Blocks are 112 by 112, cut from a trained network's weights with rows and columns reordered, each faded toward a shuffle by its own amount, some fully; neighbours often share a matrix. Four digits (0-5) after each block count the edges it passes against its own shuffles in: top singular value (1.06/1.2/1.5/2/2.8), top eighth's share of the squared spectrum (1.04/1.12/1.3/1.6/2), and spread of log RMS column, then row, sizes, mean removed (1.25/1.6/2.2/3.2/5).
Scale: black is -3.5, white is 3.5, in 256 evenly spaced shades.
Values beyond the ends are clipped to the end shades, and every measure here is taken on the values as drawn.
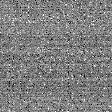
3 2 2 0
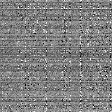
4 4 4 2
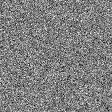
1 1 0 0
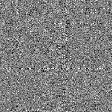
3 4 2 2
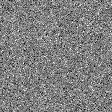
0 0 0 0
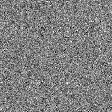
3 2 0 1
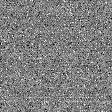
2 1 0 0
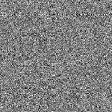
3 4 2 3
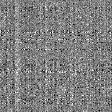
4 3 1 3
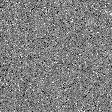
0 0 0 0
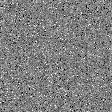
0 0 0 0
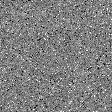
0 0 0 0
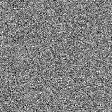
3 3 0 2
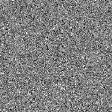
2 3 1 1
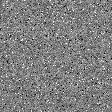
0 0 0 0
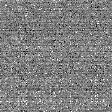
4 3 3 1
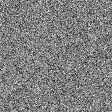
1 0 0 0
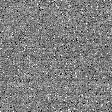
2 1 1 0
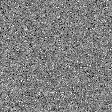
1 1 0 0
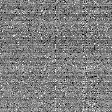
4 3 3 1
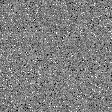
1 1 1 0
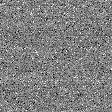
1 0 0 0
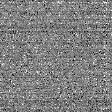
3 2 2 1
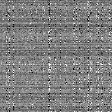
4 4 4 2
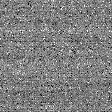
3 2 2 0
